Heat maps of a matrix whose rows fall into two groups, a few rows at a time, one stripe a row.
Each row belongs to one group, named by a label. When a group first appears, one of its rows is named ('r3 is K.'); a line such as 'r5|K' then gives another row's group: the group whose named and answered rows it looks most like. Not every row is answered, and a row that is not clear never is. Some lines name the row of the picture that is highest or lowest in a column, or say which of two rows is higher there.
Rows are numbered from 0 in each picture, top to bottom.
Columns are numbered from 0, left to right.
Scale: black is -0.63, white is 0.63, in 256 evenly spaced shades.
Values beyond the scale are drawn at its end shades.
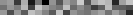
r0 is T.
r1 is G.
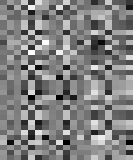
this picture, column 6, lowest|27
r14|G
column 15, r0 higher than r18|Yes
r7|G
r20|G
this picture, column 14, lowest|8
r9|G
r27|T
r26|G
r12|G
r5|G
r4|G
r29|T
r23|G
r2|T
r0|G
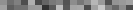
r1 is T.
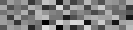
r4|T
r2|G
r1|T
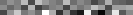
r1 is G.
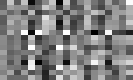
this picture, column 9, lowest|12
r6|G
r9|T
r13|T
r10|T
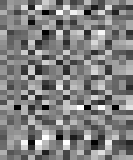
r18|G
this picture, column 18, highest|21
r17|T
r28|G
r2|T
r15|G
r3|G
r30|T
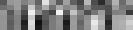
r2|T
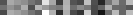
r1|G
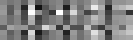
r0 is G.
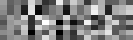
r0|T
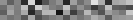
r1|G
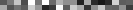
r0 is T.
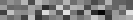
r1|T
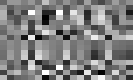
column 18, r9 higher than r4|No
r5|G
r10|G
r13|T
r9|G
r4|T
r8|G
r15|T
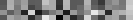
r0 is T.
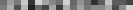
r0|G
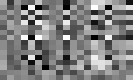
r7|G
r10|T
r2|G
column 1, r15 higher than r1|Yes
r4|G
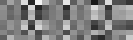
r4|G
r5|G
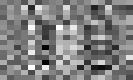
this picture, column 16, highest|13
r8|T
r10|T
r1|G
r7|T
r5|T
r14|G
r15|T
